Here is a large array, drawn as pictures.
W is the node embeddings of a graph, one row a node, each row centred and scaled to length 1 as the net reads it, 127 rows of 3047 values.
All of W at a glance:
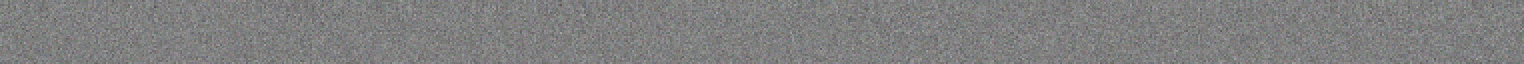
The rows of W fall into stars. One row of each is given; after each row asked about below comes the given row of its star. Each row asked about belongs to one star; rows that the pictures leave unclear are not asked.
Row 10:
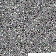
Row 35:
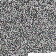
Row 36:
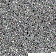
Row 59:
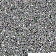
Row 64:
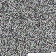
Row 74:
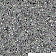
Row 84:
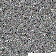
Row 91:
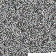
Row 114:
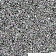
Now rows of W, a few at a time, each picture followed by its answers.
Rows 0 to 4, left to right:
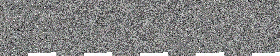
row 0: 59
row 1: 74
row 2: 74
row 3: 114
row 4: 84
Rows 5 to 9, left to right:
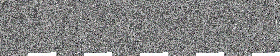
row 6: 10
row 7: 64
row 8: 35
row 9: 10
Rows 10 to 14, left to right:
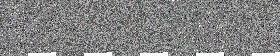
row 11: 59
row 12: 35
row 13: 35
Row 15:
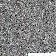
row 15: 10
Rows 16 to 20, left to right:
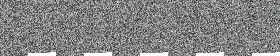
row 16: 91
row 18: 35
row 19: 35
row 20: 74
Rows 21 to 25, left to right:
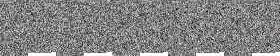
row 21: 35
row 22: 91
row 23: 35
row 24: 10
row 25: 10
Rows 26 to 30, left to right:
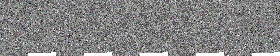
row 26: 74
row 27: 114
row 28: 36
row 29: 91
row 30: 36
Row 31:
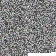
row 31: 114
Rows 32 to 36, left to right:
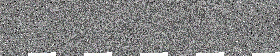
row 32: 84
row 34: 59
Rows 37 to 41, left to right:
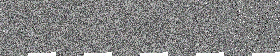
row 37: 84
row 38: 114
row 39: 36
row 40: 84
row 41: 36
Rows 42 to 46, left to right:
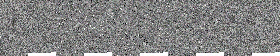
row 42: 36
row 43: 84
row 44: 64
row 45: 10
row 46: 10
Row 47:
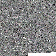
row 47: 59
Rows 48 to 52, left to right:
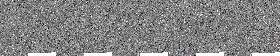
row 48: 64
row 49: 114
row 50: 74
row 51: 36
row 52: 35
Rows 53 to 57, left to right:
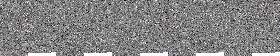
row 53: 74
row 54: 59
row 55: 64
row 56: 91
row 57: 10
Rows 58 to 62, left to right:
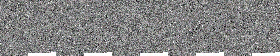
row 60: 10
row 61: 84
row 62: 10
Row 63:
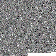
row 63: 35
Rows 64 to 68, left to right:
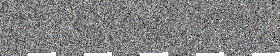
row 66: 36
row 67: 64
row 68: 35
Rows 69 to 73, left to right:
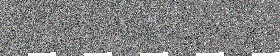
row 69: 64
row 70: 114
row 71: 114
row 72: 91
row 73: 91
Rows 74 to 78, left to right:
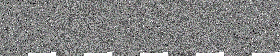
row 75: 84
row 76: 35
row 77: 91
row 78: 91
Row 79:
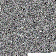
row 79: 114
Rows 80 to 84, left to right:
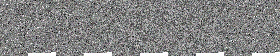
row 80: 84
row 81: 114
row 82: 74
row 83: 114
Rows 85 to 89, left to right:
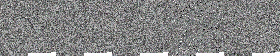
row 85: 84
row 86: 35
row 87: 91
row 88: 36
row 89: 59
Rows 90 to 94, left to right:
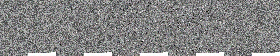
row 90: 114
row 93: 10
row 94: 59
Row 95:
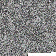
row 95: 74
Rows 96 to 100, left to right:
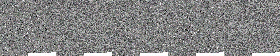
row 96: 84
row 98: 114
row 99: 59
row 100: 64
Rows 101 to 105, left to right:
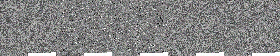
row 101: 10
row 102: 91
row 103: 74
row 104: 84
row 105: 10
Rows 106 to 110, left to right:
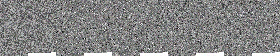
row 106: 64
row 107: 91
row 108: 59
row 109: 114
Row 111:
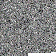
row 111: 10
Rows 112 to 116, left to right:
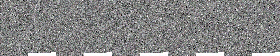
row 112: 10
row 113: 114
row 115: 36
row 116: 59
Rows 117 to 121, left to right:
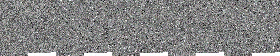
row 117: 36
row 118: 35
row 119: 59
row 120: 114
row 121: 59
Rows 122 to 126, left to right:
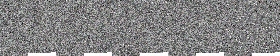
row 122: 114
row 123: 84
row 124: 91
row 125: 74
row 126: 59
